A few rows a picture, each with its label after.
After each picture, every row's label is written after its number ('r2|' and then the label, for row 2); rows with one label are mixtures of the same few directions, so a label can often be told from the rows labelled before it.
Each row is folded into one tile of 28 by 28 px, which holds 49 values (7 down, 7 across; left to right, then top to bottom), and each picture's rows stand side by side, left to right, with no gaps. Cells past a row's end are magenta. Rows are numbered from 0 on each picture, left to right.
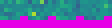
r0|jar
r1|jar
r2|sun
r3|sun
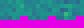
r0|sun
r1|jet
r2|jar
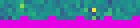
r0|sun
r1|jar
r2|jet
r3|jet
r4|jet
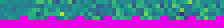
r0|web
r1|jar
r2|jar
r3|web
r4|jet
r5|jet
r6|web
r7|jet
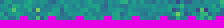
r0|web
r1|jet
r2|jet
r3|sun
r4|jar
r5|jar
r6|jar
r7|jet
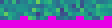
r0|jar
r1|jar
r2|jet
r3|web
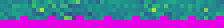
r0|web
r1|web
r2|web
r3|jar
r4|sun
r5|web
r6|sun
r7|jet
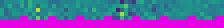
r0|jet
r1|jet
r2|jet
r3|jet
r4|jar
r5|web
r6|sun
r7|web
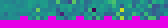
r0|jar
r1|jet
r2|jar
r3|jet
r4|jet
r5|web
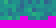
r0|sun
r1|jar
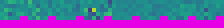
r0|jar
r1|jet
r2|sun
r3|jet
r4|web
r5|web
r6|web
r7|jet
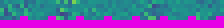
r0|jet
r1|sun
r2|jar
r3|jet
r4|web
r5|web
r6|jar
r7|sun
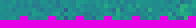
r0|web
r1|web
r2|jet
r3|sun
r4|jet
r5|jet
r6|web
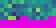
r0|web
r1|jet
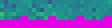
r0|sun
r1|web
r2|sun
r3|jet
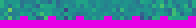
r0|jet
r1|web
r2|jet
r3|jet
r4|jet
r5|sun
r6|jet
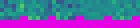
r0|sun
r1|sun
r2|sun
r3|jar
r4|jet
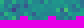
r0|web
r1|jar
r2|jet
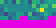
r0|jar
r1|web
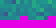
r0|jar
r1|web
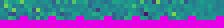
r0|web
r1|jet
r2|jar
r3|web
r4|sun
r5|jar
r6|jar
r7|sun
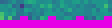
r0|sun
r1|sun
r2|web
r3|sun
